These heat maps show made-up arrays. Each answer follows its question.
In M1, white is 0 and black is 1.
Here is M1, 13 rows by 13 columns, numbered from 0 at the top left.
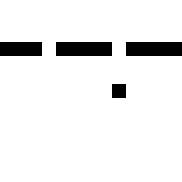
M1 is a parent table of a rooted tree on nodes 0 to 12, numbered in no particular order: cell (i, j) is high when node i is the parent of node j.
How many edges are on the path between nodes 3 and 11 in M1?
1
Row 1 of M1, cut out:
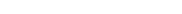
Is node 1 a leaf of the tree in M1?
yes
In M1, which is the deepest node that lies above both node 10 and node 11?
3
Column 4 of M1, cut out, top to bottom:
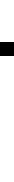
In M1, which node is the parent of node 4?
3
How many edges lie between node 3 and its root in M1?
0
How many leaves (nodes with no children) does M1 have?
11
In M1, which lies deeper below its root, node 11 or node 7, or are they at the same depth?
the same depth
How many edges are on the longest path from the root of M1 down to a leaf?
2
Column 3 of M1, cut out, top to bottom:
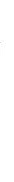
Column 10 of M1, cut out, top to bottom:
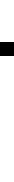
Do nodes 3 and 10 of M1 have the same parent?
no
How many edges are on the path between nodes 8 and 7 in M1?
3
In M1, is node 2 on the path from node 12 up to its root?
no
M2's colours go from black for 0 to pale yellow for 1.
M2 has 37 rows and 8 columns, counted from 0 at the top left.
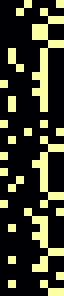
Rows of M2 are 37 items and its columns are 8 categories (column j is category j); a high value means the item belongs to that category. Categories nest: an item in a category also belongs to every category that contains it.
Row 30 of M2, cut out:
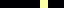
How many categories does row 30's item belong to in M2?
1
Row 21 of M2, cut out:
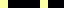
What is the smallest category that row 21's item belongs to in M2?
0
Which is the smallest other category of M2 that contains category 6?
7
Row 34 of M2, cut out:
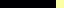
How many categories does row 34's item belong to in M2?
1
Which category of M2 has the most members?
5
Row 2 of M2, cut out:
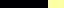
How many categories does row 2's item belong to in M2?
2
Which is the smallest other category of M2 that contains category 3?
7
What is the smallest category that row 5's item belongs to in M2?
6
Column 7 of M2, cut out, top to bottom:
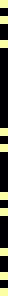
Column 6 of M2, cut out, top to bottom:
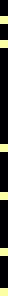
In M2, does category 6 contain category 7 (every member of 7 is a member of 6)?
no
